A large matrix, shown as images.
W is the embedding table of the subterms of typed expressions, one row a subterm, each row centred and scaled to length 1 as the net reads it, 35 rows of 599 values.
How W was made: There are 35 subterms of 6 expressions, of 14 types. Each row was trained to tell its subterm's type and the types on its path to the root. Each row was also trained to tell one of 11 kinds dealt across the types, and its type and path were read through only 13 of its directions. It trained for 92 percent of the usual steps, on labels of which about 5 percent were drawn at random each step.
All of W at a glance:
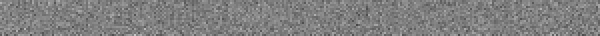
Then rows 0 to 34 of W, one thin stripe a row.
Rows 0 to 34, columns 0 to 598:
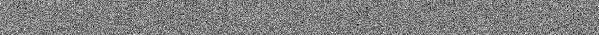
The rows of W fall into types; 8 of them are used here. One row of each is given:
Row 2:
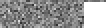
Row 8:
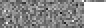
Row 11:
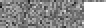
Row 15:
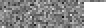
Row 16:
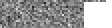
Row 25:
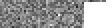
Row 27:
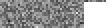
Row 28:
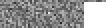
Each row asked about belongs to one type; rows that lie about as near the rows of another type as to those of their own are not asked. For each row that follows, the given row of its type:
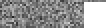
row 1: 8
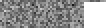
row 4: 15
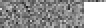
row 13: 8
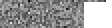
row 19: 8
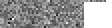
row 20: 27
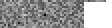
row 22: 16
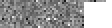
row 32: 15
